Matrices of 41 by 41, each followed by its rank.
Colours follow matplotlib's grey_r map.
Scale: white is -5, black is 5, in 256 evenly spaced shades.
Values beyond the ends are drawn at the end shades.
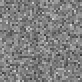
full rank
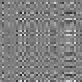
two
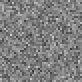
full rank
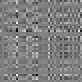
two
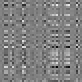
two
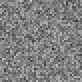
full rank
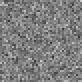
full rank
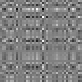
two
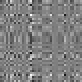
two
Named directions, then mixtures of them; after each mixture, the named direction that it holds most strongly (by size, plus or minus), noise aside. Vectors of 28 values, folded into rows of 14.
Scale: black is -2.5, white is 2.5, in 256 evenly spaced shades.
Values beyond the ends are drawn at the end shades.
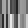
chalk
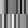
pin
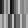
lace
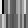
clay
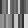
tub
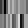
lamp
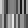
pin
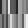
chalk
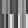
chalk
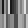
clay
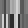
chalk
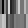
clay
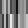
chalk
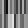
pin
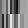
chalk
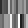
lamp
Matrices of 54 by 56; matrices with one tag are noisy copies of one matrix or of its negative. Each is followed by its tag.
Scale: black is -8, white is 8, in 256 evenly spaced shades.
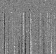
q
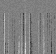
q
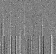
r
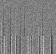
r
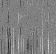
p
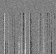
q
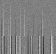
r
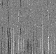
p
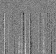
q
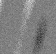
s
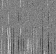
p
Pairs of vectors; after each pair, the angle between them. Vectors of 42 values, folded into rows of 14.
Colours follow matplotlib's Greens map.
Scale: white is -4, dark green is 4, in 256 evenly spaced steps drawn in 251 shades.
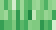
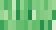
nearly parallel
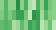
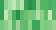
orthogonal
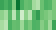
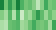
nearly parallel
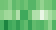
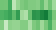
nearly opposite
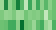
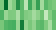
nearly parallel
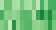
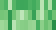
partly opposed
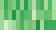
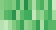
nearly parallel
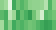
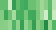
partly aligned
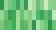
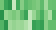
orthogonal
